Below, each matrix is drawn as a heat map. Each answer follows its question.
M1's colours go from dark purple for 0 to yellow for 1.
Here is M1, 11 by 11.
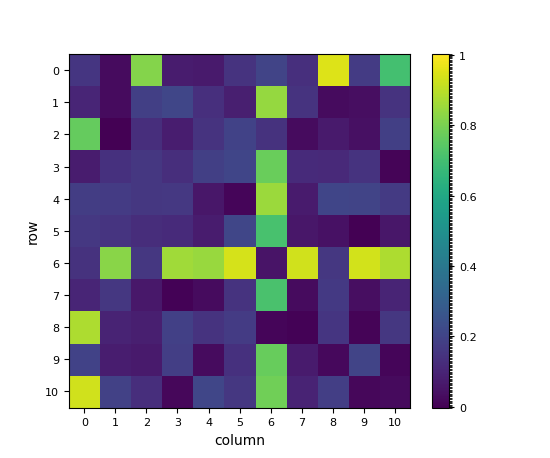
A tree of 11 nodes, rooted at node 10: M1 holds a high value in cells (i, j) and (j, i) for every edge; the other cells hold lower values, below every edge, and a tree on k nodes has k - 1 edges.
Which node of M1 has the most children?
6
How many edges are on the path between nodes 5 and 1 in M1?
2
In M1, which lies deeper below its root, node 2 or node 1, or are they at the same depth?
the same depth
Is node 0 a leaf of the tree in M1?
no
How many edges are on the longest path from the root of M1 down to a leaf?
2
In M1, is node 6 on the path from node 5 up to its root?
yes
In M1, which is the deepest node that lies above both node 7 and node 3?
6
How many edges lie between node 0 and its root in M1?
1
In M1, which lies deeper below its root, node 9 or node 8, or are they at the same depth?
the same depth
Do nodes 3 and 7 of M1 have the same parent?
yes
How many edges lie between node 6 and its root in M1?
1
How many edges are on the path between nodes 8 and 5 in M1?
4
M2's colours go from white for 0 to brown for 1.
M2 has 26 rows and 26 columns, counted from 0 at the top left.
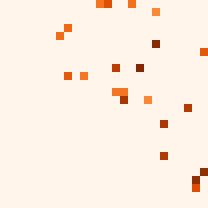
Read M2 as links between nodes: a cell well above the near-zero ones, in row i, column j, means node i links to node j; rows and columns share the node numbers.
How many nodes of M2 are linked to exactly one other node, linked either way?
12
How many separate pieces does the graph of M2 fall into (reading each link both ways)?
4
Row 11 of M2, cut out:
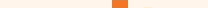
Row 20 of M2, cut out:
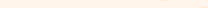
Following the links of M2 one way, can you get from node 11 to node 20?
yes
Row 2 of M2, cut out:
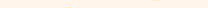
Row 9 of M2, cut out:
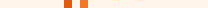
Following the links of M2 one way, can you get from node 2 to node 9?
no
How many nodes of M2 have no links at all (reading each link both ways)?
1
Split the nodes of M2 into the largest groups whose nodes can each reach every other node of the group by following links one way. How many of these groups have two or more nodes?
0
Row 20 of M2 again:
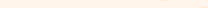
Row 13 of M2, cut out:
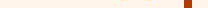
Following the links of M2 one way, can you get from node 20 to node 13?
no
